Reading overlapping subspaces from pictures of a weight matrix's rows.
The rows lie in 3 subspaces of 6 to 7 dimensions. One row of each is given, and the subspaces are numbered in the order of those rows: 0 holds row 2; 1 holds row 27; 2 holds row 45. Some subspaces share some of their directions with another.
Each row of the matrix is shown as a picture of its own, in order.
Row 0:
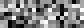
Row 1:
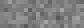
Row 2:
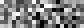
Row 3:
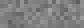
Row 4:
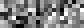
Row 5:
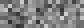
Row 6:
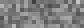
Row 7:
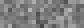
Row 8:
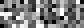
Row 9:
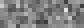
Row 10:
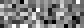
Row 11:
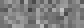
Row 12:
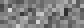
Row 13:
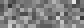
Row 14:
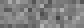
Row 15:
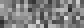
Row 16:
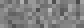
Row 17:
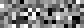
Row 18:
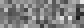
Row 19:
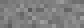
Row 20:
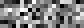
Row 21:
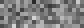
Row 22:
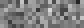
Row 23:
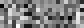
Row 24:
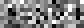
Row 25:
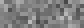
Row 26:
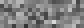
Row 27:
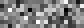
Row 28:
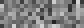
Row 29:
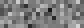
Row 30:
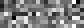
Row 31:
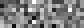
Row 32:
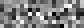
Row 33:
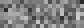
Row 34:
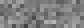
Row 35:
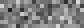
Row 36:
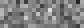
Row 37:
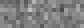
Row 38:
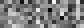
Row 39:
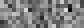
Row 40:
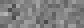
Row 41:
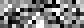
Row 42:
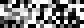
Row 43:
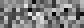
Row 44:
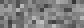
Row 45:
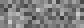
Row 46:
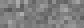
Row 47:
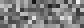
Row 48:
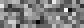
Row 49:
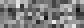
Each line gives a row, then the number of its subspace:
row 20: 2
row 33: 1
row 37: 1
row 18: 1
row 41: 2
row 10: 0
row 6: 2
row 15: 2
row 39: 2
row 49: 1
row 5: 1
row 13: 0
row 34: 0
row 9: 2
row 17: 0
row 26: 1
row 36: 2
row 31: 2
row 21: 0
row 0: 0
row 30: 0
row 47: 2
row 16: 1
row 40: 0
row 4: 0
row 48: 2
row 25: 2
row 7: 2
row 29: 2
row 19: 2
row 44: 1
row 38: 1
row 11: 1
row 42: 0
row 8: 0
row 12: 0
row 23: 2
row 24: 0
